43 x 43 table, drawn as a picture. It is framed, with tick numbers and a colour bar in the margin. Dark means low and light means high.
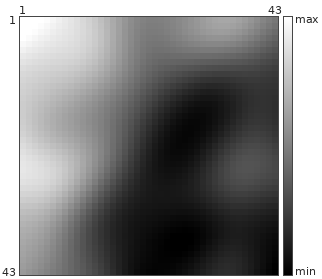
The ninth with the highest average is the top left. There is an overall slope up to the top left. No lone cell stands out from its neighbours. The field is smooth, with broad soft blobs. The bottom middle is the ninth with the lowest average.
